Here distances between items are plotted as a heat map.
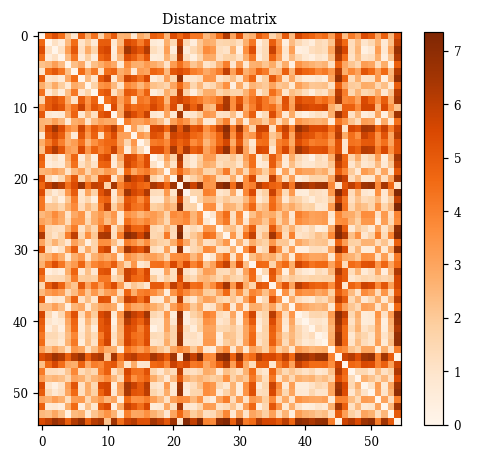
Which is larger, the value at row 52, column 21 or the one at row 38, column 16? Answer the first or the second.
the first
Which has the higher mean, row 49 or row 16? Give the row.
16
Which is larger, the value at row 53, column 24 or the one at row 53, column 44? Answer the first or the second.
the first
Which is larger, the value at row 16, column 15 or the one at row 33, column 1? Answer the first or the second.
the first
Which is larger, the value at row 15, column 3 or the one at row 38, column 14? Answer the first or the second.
the first
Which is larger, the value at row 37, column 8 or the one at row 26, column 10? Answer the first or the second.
the second
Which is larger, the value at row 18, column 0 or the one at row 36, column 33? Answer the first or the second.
the first
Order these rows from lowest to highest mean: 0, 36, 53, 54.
53, 36, 0, 54
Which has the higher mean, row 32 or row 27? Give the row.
32
